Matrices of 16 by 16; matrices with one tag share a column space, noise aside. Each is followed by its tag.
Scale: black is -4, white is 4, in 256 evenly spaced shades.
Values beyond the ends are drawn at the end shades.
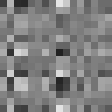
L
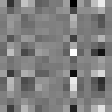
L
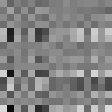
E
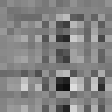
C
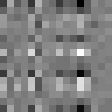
L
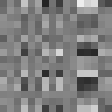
L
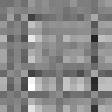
C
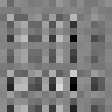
C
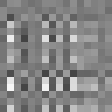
C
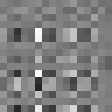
E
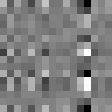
L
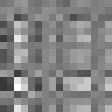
C
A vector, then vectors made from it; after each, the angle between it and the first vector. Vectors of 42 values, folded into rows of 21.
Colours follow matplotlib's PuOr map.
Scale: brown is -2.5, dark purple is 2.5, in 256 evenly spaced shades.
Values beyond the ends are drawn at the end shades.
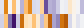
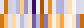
orthogonal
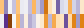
partly opposed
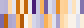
partly aligned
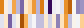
partly aligned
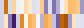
nearly parallel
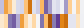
nearly parallel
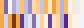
nearly opposite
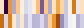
partly opposed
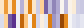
nearly parallel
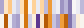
partly aligned
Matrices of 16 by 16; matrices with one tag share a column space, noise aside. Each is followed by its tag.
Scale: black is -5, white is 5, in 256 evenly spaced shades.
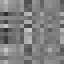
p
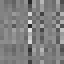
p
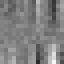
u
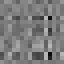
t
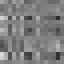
t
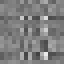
t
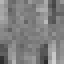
u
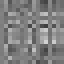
p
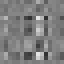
t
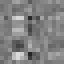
t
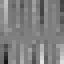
u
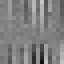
u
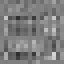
t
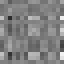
t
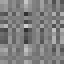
p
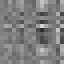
p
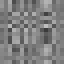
p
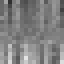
u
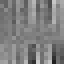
u
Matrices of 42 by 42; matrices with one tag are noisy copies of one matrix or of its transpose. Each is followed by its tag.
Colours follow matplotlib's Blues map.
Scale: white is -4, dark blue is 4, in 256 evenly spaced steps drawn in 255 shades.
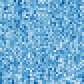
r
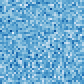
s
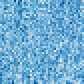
r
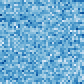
r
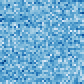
r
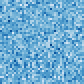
s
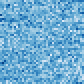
r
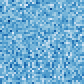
s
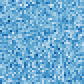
s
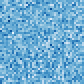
s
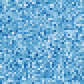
s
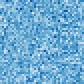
s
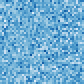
s
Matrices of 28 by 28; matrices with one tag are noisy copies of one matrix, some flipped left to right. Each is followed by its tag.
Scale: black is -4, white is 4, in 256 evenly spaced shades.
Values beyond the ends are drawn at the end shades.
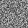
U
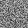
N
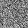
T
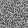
N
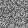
T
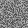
N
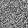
U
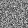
U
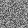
N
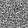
N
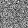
T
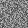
U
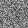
T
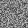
U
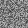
T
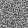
N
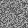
U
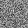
N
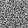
N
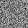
U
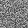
N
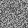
U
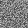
N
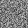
U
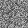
T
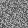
U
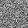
N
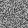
N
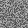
N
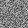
N
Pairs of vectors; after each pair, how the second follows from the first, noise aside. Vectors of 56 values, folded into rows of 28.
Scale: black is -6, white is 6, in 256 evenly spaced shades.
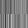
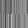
copied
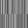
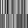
scaled up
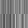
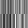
scaled up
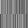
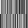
scaled up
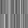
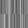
copied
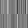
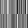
scaled up
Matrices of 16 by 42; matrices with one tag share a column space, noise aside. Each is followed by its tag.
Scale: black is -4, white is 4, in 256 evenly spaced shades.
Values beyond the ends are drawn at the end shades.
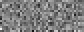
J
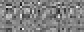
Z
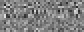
Z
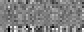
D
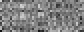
J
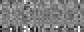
D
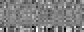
D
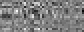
Z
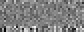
D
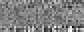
D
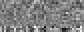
D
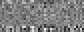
D
